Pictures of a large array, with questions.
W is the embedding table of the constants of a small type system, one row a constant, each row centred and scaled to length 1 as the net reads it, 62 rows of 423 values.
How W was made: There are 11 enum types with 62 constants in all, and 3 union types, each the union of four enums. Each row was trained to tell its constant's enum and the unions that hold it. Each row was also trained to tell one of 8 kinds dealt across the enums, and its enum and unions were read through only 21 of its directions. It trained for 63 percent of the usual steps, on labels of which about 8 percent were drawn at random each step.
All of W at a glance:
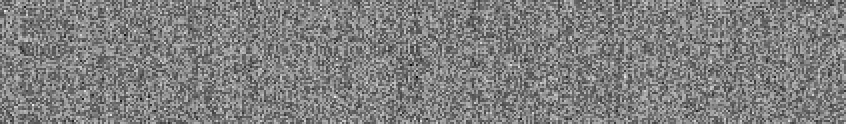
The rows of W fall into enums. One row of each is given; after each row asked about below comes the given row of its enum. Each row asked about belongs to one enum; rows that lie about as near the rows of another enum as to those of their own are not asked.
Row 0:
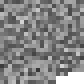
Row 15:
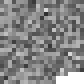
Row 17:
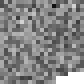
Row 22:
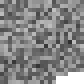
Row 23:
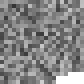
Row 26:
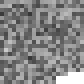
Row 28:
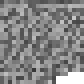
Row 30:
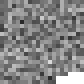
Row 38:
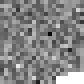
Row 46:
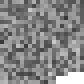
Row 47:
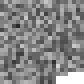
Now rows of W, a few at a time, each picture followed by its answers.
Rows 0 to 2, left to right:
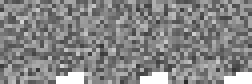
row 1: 47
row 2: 0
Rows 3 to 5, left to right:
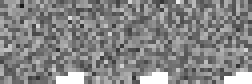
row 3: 17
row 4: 15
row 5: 26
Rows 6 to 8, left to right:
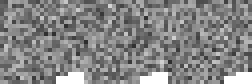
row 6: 30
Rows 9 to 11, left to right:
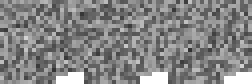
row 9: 47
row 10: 22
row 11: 22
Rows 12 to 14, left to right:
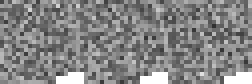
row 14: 17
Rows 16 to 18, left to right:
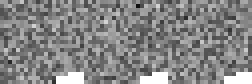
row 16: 22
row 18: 17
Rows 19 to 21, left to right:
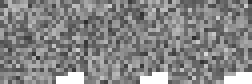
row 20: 0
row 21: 46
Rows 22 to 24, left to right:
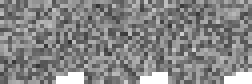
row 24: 26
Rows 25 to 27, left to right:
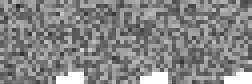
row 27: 22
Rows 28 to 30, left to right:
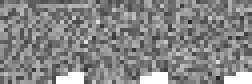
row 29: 15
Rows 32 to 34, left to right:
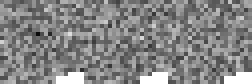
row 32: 23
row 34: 17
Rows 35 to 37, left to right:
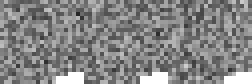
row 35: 23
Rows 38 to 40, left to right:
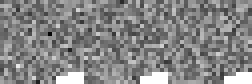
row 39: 15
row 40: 47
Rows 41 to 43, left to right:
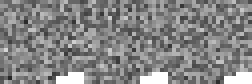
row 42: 26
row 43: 30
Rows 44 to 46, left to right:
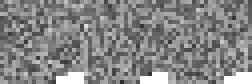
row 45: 17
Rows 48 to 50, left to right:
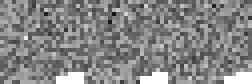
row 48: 15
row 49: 15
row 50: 22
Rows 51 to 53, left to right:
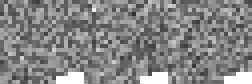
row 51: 26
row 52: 0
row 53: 38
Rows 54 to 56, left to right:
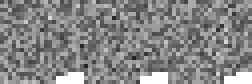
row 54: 46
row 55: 0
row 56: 30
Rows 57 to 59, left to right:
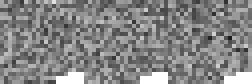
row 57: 26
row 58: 46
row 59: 23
